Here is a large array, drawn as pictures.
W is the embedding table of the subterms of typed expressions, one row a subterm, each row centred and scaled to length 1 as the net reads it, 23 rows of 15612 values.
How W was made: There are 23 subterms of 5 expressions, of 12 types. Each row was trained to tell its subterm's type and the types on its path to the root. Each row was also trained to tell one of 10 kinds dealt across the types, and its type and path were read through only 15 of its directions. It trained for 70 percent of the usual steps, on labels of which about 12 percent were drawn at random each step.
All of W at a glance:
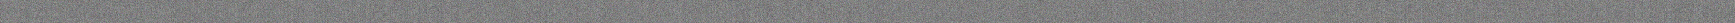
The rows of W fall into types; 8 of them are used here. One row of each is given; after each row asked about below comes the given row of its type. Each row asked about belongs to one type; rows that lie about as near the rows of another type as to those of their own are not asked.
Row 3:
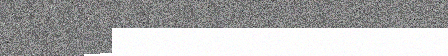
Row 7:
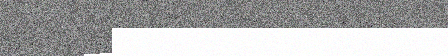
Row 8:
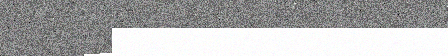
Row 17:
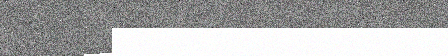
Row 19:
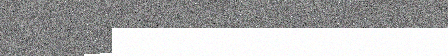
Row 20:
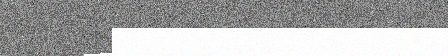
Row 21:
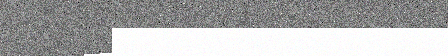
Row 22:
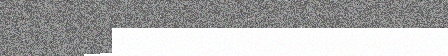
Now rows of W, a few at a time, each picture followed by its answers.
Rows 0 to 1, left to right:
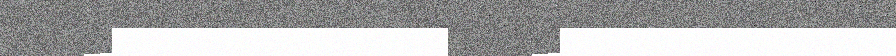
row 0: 17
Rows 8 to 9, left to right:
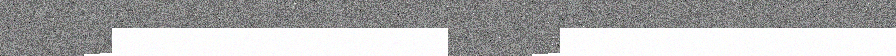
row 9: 22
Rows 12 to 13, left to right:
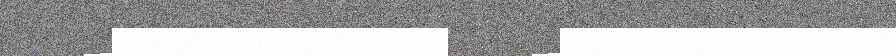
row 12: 7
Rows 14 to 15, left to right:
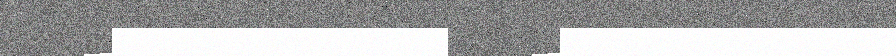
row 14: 21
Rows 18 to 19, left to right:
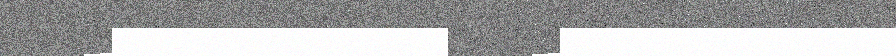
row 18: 3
